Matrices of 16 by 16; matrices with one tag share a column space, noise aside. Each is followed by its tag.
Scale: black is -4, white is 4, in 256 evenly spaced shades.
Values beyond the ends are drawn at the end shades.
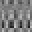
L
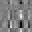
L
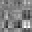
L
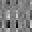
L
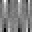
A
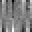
A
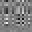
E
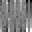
A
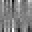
A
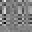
E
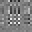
E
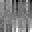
A
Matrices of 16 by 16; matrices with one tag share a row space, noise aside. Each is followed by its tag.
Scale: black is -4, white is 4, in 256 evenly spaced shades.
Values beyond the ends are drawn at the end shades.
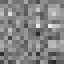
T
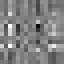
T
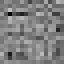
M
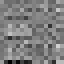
M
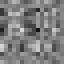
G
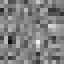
T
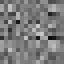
T
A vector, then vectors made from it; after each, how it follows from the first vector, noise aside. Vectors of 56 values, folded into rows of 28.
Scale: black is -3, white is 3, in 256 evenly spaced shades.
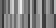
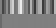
partly zeroed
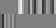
partly zeroed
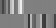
partly zeroed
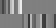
partly zeroed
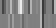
partly zeroed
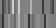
partly zeroed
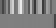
partly zeroed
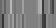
partly zeroed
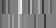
partly zeroed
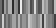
sign-scrambled
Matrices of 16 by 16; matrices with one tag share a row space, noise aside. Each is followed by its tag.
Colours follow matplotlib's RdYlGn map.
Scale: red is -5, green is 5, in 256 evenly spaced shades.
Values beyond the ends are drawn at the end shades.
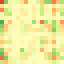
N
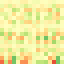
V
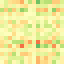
V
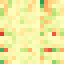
N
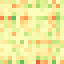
V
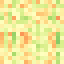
V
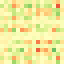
V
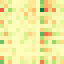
N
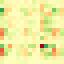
N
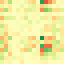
N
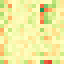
N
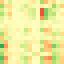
N
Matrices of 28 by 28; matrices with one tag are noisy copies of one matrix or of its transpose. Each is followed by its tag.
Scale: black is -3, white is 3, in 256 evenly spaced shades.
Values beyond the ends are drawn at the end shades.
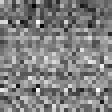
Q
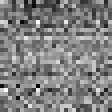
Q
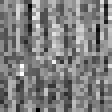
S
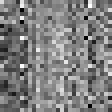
Q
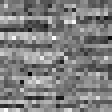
S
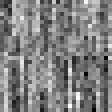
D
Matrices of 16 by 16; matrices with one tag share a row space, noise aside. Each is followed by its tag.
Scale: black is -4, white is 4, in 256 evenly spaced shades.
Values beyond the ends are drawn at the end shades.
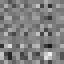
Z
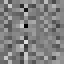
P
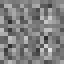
Z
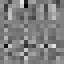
P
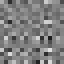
Z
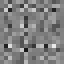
P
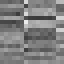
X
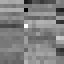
X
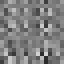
Z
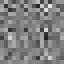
Z
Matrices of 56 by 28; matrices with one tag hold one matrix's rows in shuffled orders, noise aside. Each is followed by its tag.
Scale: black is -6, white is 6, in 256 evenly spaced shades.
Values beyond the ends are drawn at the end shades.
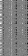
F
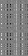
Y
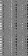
F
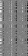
F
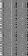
F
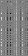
Y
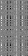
Y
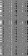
F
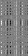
Y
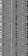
F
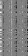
F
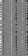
F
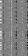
F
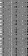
F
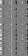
F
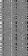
F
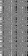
F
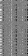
F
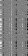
F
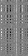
Y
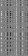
Y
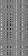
Y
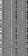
F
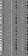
F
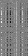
Y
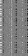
F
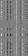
Y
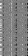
F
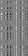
Y
